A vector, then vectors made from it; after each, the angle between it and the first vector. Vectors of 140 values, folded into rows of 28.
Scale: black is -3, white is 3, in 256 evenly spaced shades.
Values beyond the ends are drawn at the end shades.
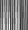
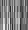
nearly parallel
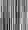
nearly opposite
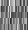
orthogonal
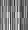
nearly parallel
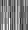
nearly parallel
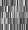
partly aligned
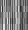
nearly parallel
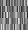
partly aligned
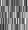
orthogonal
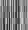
nearly opposite
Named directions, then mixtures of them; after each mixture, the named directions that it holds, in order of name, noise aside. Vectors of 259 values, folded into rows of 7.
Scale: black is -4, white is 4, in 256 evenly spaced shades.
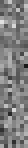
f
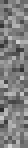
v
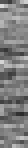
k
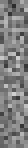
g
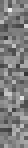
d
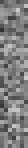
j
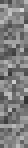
d, k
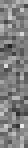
g, j, k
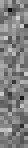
d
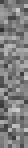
j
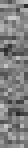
j, k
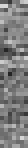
d, k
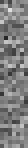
d, k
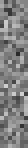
d, g, v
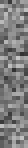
d, g, k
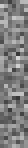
g, k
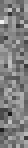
d, f, g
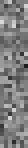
f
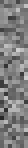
j, v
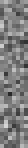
f, j, v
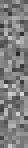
g, v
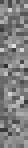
d, g, j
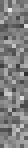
d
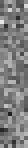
d, f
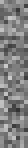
j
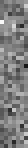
f, g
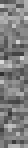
f, k, v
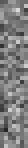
d, j, v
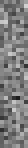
f, g, j
